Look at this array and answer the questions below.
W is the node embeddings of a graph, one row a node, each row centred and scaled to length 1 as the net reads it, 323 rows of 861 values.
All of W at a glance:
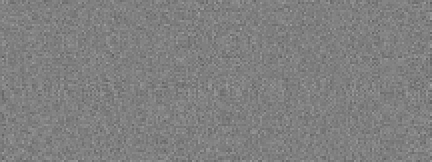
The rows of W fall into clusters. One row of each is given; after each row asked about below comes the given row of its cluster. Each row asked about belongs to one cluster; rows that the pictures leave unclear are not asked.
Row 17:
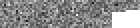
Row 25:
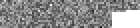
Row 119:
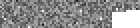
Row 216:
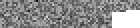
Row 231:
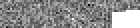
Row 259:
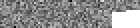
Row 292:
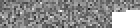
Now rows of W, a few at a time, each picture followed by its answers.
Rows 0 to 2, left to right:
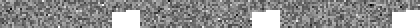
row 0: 119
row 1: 25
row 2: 231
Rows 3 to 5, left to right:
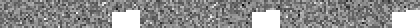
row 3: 119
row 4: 119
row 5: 292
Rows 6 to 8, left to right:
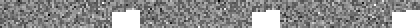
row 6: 119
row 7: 119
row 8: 216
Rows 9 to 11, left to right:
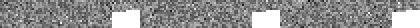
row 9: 292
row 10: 259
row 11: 25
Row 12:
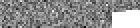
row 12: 231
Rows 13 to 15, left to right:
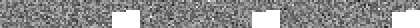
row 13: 216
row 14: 259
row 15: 119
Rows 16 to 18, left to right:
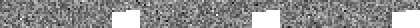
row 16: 292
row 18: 231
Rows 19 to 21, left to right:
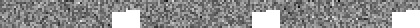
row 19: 292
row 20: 216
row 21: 119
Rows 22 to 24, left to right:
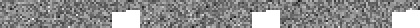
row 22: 17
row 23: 17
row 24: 119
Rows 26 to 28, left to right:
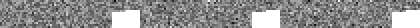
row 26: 25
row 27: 259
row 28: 25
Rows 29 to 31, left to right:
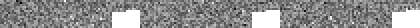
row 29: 119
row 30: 17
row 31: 292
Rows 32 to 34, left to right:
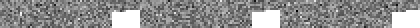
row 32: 25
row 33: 25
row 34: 17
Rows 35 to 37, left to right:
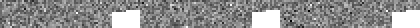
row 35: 259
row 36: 231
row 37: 216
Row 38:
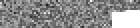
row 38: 25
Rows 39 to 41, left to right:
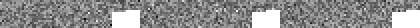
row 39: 25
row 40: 119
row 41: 119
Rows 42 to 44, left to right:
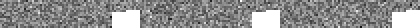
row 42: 216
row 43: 259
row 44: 119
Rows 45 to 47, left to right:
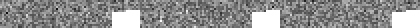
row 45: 25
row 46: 292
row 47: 259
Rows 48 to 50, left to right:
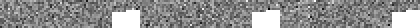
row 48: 119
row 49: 17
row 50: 17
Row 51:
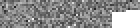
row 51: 17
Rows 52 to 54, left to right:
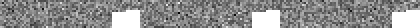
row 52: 231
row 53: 216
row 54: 292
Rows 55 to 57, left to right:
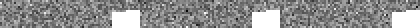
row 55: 25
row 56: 292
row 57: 259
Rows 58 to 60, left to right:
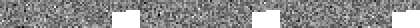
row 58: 216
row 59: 292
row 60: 216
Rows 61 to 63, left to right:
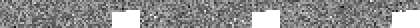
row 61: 25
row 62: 17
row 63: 17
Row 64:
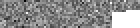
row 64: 216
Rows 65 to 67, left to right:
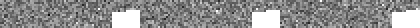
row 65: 119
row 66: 119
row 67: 259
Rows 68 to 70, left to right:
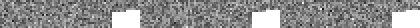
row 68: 119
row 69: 231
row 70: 231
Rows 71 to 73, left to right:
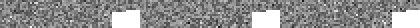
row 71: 259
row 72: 216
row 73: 17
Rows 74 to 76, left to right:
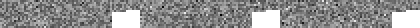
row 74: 216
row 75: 25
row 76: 259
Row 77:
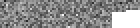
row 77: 17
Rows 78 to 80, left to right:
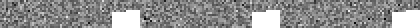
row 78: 216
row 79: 216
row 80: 231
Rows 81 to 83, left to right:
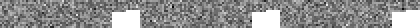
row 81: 17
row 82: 216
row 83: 25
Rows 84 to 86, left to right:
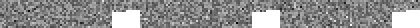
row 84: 216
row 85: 216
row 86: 292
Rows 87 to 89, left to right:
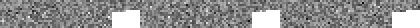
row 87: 25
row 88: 25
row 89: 216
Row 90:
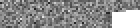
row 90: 231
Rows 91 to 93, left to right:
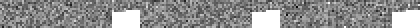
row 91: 231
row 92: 17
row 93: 231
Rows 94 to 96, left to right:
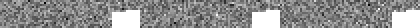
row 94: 25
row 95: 231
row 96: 119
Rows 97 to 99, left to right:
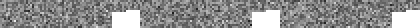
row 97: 216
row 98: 25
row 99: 17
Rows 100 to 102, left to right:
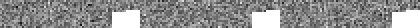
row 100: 231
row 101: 259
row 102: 231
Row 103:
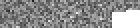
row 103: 119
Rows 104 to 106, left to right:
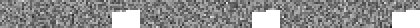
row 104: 25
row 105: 119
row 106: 119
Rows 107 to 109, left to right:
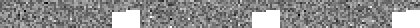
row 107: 292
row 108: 259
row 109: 292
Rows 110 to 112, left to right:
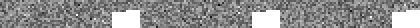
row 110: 17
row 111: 216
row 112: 292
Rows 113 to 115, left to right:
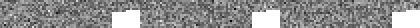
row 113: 17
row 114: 292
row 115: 292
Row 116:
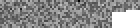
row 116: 119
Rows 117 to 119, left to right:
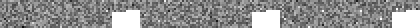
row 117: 216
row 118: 216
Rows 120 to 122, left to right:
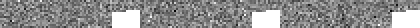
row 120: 216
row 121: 259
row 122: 17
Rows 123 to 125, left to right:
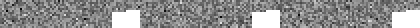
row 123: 119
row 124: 216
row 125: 292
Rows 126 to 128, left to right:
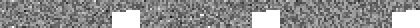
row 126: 216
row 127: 17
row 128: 119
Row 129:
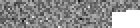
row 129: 119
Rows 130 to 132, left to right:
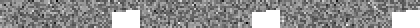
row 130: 25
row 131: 259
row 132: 25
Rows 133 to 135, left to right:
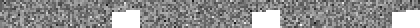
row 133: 292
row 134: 17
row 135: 231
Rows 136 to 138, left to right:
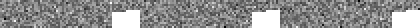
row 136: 216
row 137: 17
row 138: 119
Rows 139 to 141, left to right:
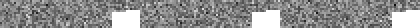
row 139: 25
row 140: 17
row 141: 25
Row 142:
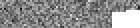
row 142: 119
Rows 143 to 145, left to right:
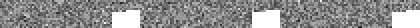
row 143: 17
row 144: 231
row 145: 216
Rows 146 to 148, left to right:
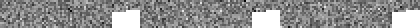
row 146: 292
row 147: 119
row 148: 231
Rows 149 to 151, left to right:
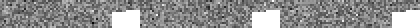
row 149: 259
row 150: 292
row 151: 17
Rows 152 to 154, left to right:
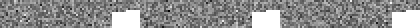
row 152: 17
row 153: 216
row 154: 216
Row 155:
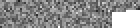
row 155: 119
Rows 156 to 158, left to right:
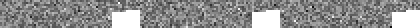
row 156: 25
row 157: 231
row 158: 216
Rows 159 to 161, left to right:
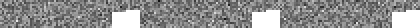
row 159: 231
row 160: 119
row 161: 119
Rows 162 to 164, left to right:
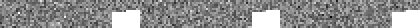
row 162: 259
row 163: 231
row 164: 25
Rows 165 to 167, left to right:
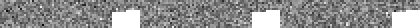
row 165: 119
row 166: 17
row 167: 25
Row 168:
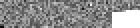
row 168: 231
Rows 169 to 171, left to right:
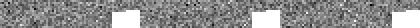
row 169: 231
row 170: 25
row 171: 231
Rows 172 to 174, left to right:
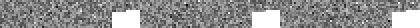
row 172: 119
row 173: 25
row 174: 25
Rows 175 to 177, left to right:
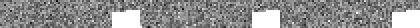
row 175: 25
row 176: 231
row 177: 119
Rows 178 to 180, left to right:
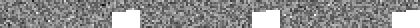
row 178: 119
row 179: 231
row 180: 259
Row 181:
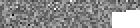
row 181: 259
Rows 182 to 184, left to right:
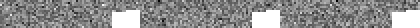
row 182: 259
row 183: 119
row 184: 25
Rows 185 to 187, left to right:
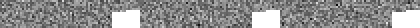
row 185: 292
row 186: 292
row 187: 259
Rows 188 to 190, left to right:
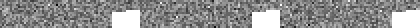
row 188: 259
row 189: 292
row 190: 259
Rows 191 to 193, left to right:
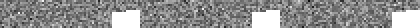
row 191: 259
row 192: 17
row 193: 25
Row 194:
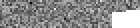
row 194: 259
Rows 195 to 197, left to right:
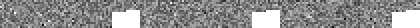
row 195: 119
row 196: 259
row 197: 17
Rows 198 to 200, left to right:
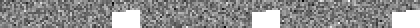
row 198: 292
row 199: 231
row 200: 259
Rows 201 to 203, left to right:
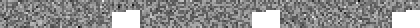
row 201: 216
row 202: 259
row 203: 119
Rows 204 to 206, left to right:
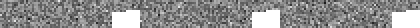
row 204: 216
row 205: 292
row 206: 259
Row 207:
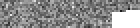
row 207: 17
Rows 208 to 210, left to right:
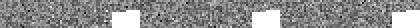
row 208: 216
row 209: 292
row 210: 216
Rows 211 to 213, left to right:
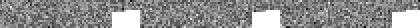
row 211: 25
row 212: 231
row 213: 231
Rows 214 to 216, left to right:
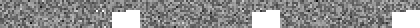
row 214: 119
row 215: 216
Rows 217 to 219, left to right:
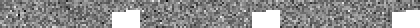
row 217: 292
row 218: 216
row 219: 231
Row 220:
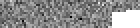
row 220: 119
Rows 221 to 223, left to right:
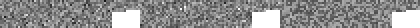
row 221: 119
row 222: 231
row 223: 259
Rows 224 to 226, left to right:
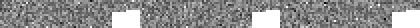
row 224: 292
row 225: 231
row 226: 292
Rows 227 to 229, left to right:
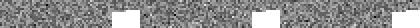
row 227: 25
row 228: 259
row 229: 17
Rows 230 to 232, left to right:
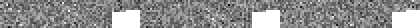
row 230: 231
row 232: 292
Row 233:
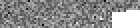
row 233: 119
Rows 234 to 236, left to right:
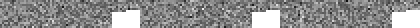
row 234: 17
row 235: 17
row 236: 292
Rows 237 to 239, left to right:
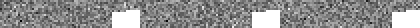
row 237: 292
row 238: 17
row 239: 119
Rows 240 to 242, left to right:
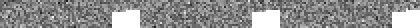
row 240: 292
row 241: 25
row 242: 292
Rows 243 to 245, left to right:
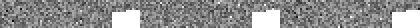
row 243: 119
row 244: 292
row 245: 119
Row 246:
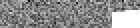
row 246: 25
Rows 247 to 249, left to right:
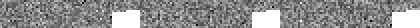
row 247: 216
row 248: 292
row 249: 292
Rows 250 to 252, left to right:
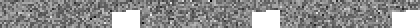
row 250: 17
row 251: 259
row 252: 25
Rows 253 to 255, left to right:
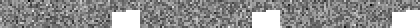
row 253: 25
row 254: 119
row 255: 231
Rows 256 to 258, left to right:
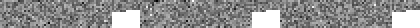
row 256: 216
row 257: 17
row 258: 216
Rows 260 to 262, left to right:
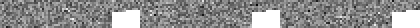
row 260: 231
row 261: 17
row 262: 216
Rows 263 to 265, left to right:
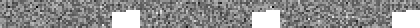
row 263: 216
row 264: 292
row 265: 216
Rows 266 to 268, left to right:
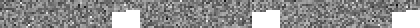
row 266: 292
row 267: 216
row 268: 17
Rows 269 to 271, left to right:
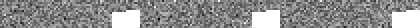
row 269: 259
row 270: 17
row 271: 259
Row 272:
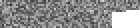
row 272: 259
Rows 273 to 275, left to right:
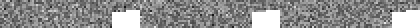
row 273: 119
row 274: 25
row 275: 17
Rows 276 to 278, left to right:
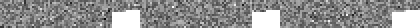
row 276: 231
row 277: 216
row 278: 25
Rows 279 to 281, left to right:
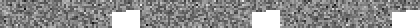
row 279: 259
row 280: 259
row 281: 25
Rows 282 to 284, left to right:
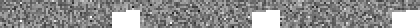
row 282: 292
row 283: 25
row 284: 25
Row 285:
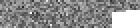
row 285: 25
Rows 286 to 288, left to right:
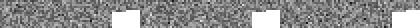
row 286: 259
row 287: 259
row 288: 119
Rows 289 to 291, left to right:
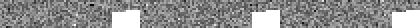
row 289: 231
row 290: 17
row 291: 259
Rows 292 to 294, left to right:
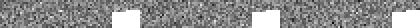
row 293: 231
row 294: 119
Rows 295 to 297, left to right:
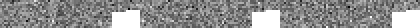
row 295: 17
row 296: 25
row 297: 292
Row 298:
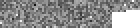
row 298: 292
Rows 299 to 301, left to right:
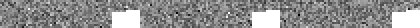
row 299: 25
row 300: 25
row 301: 292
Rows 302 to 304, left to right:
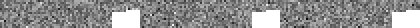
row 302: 292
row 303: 259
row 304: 216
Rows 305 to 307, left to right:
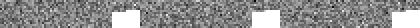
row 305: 119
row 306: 25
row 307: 25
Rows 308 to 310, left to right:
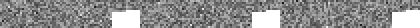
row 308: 25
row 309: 17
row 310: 231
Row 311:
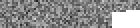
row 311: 216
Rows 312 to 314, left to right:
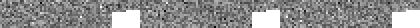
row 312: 216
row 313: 292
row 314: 292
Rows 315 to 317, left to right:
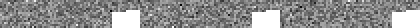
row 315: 17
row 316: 17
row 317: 259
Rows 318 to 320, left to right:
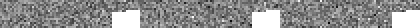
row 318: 17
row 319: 292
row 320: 216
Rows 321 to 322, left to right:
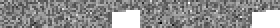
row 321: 231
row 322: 231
